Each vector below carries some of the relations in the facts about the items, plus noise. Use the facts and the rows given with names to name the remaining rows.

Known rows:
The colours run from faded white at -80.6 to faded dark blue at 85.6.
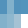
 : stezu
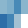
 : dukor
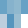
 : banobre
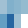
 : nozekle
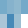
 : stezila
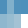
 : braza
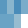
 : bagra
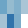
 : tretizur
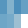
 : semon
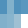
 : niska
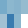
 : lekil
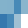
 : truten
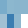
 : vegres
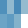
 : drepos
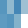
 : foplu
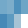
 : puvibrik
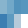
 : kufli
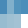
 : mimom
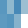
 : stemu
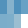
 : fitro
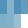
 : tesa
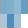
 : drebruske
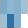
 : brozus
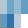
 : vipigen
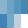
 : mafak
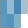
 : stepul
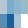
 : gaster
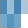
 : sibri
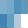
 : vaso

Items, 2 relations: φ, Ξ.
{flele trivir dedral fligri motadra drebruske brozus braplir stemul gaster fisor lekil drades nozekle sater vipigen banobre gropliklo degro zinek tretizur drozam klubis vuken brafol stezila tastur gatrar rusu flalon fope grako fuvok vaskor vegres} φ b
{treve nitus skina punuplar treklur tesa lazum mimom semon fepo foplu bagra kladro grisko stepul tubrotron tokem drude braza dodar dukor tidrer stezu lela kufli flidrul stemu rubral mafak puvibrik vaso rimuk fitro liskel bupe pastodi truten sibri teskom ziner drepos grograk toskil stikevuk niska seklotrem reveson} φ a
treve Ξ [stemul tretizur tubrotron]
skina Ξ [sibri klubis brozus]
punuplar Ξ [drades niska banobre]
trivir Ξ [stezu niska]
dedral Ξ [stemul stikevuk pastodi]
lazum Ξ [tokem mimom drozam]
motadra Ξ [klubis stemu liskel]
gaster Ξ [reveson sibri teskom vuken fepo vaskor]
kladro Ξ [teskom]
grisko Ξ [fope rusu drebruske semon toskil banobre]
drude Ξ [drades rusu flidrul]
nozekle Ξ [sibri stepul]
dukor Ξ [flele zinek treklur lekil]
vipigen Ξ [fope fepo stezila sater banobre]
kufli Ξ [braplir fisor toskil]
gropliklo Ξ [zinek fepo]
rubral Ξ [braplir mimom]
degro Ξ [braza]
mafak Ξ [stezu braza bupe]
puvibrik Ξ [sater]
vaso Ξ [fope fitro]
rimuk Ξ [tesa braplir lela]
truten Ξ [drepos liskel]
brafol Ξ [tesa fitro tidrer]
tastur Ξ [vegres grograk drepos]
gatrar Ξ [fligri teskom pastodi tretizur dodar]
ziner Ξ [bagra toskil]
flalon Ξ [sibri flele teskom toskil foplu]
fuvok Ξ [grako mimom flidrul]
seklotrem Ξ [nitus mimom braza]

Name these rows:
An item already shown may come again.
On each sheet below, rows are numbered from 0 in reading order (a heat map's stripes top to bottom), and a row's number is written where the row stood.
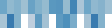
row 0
flele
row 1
braplir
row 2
dodar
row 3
flele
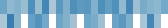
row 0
zinek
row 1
pastodi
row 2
lela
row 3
tidrer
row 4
liskel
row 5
stezila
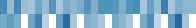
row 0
fepo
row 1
brafol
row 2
tastur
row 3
flidrul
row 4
nitus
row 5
fuvok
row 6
motadra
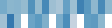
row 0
lekil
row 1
liskel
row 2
fuvok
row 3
grograk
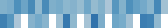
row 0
ziner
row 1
toskil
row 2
lekil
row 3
tretizur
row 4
tidrer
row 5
kladro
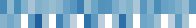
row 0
toskil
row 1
dedral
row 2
seklotrem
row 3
grisko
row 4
fligri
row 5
semon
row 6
drades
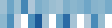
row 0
degro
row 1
gatrar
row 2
gropliklo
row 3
sater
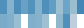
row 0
fitro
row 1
tesa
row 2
degro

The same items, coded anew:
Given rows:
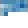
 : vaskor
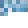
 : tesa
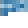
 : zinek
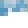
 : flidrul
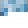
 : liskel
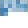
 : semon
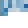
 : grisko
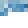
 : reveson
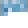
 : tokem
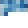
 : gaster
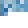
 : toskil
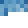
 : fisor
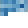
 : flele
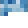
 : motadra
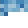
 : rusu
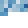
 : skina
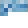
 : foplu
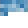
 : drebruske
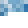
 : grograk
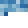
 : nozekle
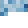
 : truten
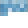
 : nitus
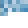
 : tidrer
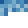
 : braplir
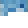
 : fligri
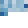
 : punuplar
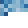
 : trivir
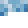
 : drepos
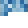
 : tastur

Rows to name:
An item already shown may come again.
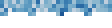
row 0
lela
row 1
vaso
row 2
flalon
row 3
bagra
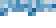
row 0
fepo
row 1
dukor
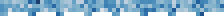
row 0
nitus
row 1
vipigen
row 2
niska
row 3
dedral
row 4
rubral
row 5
lekil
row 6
ziner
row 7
trivir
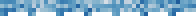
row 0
lekil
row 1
semon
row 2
zinek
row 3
treklur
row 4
seklotrem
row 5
drades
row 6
gropliklo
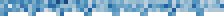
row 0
vegres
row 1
gatrar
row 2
brafol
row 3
kufli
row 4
nitus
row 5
kladro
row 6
kufli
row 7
drude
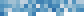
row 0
stezu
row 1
vegres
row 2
fitro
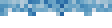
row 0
braza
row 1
banobre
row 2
degro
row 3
nitus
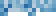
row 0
ziner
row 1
lela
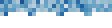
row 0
fuvok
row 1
puvibrik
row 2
tastur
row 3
nitus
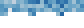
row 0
mimom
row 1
fope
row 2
degro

